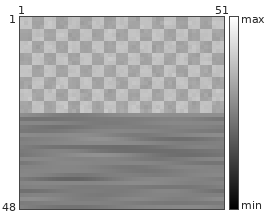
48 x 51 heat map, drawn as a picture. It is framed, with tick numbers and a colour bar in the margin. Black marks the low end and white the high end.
It is made of 2 by 1 panels. Panel 1,1: high, checkered. Panel 2,1: middling, streaked across, faint in contrast.
